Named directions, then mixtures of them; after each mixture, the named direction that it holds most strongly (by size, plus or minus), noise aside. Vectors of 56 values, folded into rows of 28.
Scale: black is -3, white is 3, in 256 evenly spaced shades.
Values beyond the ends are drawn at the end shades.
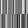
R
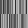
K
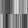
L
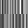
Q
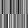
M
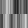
L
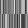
R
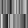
L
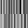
Q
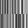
Q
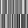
R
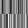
M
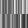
R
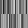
K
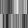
L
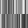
R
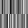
M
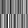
M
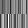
M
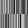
K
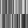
R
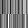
M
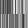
K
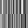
Q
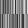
K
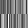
K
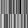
Q
